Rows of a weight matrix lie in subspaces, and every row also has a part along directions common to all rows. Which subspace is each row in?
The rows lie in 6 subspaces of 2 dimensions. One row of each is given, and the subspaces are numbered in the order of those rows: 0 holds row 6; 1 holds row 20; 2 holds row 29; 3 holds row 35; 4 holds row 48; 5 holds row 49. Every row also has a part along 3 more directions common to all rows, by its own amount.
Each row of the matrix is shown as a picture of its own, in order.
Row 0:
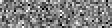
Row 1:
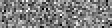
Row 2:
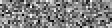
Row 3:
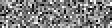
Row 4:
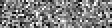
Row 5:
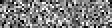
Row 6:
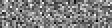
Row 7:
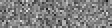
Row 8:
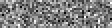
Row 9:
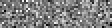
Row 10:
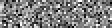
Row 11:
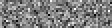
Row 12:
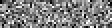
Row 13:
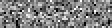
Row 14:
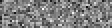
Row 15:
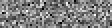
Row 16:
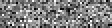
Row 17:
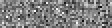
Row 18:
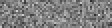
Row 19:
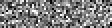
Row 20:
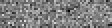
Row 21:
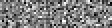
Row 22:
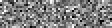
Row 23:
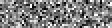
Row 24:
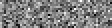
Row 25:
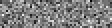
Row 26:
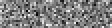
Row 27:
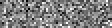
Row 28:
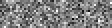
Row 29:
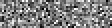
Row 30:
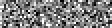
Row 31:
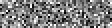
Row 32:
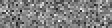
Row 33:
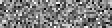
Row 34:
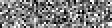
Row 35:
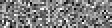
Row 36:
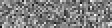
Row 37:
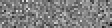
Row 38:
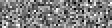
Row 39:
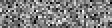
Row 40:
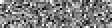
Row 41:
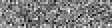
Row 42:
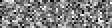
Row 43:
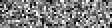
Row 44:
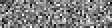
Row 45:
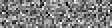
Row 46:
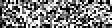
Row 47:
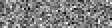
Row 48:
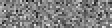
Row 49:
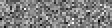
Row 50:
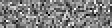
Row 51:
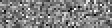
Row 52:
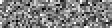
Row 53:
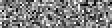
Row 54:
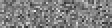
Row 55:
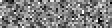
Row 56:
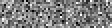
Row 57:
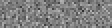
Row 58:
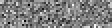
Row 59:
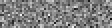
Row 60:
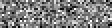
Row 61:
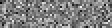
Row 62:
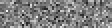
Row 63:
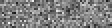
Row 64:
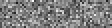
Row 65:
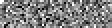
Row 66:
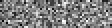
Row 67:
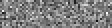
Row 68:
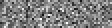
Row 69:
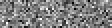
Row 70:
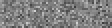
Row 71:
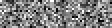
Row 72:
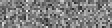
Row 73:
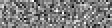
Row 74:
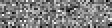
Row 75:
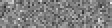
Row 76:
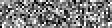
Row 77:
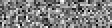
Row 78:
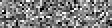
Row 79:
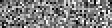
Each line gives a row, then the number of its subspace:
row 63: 1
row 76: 4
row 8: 5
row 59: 2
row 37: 4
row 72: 2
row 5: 3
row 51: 0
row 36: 4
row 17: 3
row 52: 4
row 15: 0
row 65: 2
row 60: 1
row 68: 2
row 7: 3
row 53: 0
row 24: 0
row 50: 0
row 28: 5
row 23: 3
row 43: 1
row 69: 3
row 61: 2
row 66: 3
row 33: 4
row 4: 4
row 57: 2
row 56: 5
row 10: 4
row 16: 1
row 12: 2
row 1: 5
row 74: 1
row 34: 4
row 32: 0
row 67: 0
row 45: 0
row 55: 5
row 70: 3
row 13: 0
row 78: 0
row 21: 3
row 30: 1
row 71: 5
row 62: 3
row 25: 4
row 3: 0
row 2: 4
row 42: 5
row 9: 4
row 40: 2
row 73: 1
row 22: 5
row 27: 2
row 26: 1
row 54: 3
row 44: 5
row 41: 1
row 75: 5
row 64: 1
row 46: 1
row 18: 4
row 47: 5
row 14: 5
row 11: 0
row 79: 3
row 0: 5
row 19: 0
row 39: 2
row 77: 2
